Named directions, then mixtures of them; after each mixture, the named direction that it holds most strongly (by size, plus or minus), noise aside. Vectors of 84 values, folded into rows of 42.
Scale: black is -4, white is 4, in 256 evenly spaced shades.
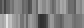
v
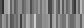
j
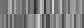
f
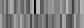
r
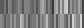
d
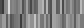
j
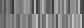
d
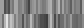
v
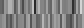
r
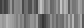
v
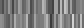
d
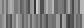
r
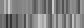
v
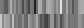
v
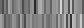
d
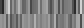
j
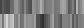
v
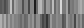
f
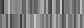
j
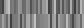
j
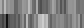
v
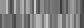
r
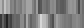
v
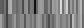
f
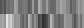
v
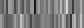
r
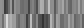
v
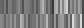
d
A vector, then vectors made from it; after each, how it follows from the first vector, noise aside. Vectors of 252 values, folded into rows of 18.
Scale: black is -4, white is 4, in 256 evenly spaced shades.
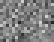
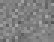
shrunk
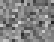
sign-scrambled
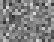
wrapped around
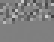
partly zeroed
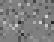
partly zeroed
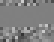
partly zeroed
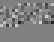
partly zeroed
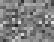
sign-scrambled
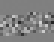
partly zeroed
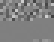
partly zeroed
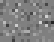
partly zeroed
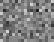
wrapped around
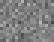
shrunk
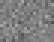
shrunk
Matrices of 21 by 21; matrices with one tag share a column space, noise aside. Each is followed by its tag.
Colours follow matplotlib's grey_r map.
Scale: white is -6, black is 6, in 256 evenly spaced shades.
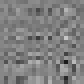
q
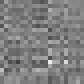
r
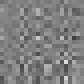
q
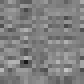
r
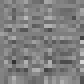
r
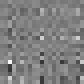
q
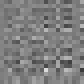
r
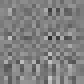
q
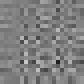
r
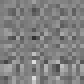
q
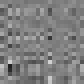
q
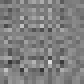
r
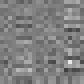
r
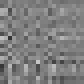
q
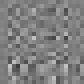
q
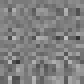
q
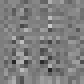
r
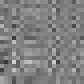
r
